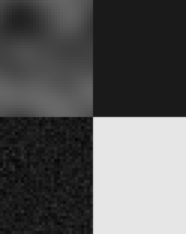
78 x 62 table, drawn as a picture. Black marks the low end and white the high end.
The table splits into 2 rows of 2 panels. Panel 1,1: low, smooth. Panel 1,2: very low, flat. Panel 2,1: very low, fine-grained, faint in contrast. Panel 2,2: very high, flat.
